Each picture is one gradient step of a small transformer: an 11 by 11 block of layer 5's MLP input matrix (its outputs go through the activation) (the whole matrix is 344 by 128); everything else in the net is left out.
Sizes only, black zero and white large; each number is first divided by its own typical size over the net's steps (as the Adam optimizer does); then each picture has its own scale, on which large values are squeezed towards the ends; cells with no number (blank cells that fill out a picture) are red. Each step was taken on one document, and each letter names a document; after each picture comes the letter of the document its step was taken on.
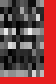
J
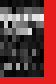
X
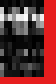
X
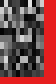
J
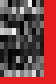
J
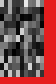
J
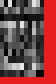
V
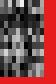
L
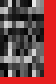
V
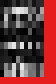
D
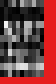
V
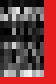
D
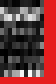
D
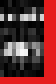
L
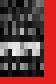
L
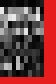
X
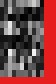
V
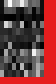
V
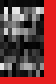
X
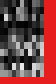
L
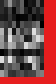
J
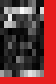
D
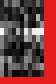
J
